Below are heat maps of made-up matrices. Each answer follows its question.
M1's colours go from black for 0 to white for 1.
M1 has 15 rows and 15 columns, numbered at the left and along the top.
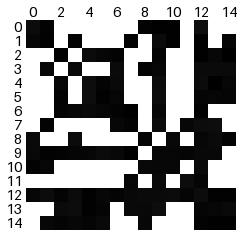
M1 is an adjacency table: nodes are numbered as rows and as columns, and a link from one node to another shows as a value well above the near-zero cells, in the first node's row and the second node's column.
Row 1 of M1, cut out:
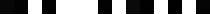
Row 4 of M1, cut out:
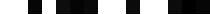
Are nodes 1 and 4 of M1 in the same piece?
yes
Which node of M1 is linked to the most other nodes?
node 11
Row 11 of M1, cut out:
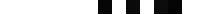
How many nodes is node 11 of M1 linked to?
11
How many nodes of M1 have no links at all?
1
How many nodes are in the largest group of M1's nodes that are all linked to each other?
4
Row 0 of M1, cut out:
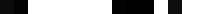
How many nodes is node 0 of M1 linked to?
9
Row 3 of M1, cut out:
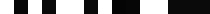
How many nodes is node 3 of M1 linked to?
7
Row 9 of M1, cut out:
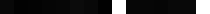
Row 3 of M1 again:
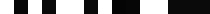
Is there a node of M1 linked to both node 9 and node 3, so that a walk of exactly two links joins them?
no
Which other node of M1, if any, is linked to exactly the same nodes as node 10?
node 0
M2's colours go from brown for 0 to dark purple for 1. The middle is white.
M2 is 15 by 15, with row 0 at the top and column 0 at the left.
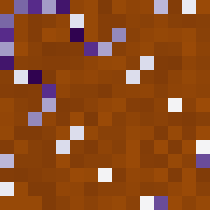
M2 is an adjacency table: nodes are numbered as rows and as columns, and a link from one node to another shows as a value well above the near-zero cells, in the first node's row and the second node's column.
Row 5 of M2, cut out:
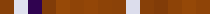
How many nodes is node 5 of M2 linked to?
3
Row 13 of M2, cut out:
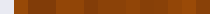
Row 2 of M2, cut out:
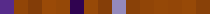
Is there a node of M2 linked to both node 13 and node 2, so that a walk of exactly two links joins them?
yes
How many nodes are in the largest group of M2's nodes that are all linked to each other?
2
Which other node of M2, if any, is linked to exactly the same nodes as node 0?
none
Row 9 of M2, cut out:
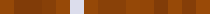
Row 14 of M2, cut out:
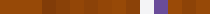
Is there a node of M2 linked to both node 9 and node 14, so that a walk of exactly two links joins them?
no
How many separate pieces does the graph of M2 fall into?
1
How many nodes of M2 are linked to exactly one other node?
5
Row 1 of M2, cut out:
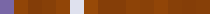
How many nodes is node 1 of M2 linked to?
2
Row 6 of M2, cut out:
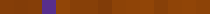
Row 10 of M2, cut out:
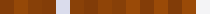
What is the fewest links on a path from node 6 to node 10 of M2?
4
